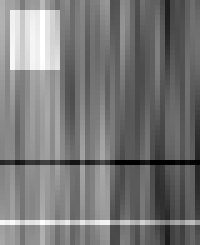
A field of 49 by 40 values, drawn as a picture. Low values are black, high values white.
Odd patch: higher, in the top left. Odd lines: rows 33 and 45. Slope: up to the left. Ninth with the highest average: top left.
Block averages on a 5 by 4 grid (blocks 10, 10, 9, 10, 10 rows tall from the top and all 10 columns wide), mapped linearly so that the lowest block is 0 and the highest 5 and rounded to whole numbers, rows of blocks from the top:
5211 | 4211 | 3211 | 2210 | 3220
